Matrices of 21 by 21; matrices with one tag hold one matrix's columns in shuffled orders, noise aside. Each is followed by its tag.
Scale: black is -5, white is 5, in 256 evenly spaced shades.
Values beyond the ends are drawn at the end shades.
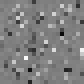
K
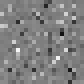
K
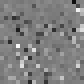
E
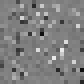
K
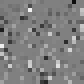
E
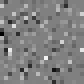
K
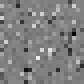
K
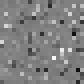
K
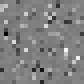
K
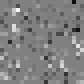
E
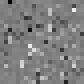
E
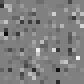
K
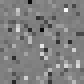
E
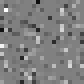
E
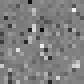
E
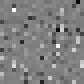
E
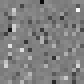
E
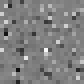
K
